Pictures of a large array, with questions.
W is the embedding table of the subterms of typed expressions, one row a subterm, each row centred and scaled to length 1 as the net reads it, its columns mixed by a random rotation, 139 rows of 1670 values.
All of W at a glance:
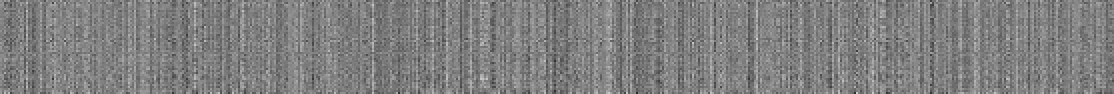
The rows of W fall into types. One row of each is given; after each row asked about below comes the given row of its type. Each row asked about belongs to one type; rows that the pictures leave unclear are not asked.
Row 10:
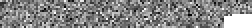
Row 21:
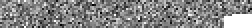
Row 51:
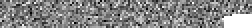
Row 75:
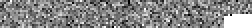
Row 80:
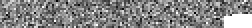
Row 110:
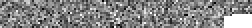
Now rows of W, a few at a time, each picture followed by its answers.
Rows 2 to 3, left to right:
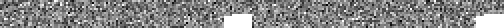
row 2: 75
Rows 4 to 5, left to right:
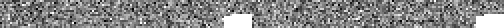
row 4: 51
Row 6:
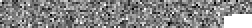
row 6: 75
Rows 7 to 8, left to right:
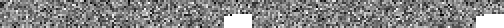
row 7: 10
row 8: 10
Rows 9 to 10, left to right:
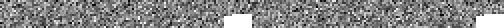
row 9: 21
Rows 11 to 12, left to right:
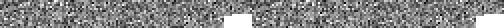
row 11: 75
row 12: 75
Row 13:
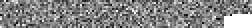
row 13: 110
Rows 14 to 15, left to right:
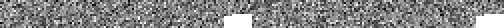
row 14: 21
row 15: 75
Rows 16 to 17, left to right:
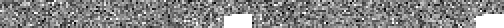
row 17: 51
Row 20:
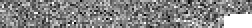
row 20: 21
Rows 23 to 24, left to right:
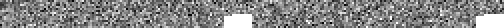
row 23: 10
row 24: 21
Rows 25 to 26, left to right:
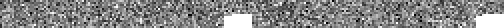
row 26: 51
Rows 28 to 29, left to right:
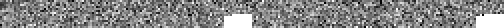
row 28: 10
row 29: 75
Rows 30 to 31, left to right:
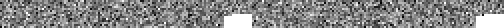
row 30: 10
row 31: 75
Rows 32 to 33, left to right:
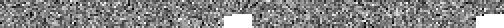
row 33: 110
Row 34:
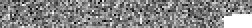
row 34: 51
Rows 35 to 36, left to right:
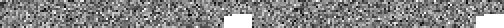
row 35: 10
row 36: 21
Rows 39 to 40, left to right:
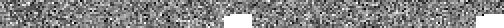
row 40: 110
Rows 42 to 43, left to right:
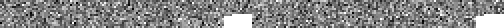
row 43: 80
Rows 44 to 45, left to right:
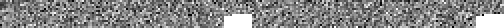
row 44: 10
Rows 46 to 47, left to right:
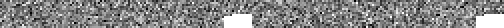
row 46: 51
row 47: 110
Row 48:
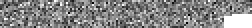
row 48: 75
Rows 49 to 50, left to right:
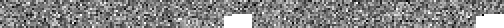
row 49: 110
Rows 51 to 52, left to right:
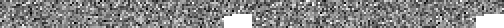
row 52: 75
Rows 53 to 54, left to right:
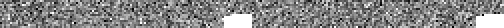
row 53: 51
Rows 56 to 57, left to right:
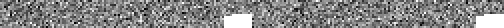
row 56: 51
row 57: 21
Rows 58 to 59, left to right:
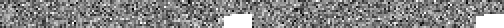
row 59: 21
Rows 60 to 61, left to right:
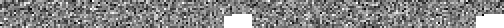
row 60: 51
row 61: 110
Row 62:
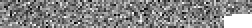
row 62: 51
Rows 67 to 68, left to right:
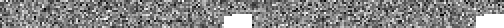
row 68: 10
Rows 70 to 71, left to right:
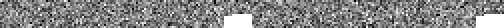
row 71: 110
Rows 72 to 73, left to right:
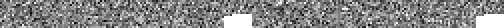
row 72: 51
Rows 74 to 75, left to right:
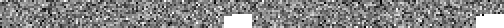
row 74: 21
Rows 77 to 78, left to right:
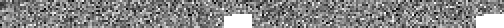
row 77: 10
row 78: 51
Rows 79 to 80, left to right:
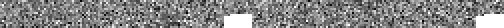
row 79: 21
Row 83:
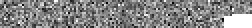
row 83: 75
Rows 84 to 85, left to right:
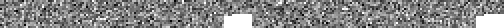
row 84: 80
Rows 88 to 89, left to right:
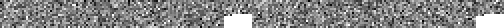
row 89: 80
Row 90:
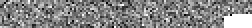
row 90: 75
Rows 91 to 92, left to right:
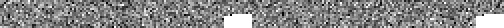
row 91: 75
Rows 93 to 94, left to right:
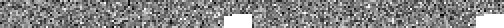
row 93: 110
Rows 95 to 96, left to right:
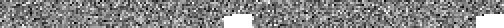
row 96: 110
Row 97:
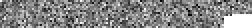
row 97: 75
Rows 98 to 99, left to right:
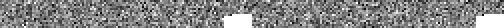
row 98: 51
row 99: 110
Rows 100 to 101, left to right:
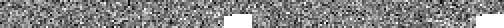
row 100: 110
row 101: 21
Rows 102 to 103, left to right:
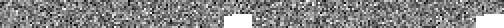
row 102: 10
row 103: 75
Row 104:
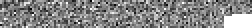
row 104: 51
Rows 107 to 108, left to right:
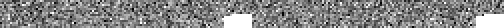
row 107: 51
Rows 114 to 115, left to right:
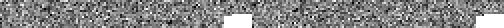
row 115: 10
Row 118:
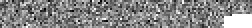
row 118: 51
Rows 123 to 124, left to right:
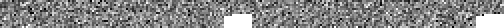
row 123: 51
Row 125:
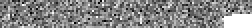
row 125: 51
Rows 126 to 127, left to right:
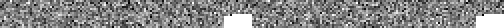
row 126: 75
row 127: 110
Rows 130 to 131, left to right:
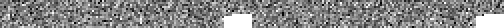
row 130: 51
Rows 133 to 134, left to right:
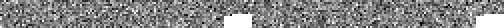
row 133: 110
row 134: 75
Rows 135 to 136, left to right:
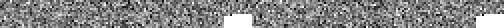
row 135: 75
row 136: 75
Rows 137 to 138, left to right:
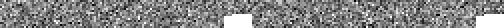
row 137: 21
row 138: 110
